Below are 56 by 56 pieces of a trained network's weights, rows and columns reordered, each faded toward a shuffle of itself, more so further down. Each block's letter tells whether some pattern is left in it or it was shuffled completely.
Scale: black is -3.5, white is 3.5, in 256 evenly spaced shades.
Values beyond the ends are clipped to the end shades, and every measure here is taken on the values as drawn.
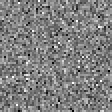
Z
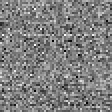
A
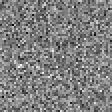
Z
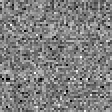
A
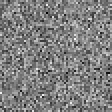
A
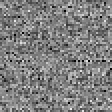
A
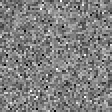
Z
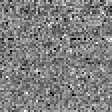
A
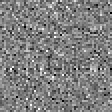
A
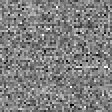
A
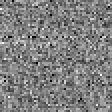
A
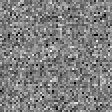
A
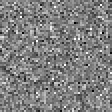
A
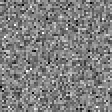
Z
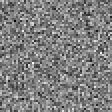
A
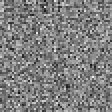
A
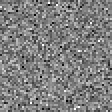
Z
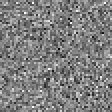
A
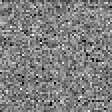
A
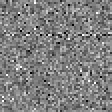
A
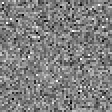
Z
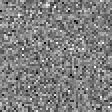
Z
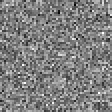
A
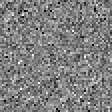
Z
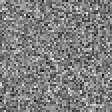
Z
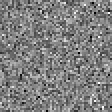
Z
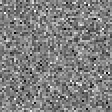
A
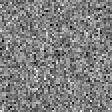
Z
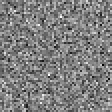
Z
